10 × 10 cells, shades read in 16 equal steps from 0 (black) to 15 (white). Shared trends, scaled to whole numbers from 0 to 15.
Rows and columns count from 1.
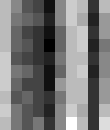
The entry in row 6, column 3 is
6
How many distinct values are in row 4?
8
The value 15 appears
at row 10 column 7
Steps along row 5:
down down down down up up same down up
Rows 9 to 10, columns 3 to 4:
5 4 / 5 7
